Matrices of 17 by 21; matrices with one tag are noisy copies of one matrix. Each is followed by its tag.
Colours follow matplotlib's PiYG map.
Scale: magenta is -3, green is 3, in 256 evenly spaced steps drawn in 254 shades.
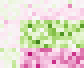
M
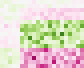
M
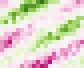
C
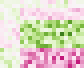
M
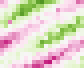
C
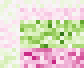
M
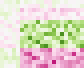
M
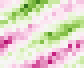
C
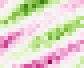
C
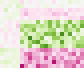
M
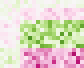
M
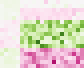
M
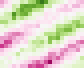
C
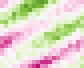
C
